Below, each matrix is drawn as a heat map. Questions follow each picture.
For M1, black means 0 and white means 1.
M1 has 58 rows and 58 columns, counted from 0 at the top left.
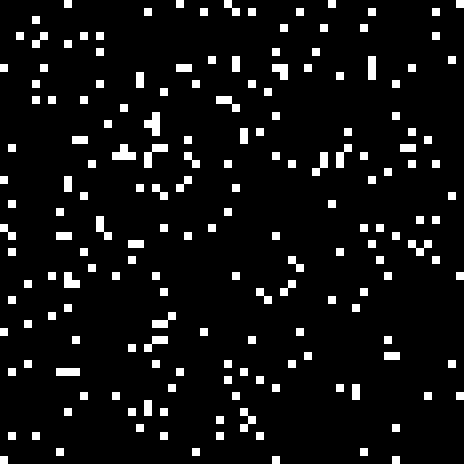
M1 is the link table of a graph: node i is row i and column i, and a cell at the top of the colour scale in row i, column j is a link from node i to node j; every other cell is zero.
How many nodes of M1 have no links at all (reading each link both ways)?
1
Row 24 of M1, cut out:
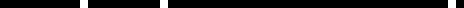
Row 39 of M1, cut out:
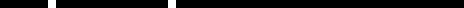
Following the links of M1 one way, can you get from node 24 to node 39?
yes
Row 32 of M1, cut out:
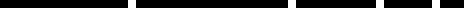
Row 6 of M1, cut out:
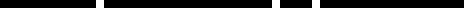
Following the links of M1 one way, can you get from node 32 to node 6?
yes
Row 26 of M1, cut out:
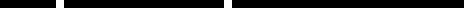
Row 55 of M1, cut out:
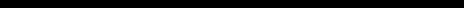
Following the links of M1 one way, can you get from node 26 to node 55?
no
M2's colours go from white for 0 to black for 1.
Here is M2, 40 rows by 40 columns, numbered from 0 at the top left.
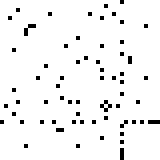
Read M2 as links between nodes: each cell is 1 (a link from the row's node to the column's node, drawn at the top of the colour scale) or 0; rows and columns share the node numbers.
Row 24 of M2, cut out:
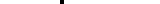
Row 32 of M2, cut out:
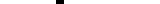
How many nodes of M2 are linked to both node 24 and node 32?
1
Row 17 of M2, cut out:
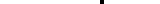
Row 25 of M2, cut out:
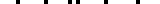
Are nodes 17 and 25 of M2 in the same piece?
yes
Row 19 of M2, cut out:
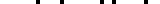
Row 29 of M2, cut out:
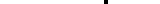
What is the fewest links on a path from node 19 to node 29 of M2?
3
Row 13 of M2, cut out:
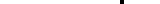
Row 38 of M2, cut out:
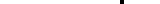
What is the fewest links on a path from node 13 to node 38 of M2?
2
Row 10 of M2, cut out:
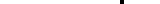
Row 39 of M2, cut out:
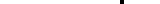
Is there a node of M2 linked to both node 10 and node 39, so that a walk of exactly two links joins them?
yes
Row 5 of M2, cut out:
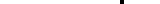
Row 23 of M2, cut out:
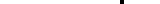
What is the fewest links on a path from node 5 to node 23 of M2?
2
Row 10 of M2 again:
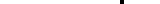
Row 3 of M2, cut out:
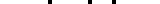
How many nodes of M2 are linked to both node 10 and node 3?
0
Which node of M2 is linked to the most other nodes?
node 30
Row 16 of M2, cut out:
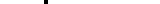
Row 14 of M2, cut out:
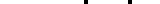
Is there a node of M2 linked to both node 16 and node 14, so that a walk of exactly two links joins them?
no
